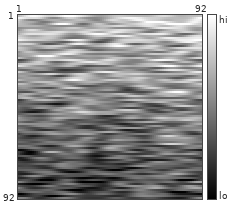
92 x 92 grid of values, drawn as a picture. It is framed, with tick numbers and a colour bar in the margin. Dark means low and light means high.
Average level on the scale: 50%. Grain: streaks across. Slope: up to the top.
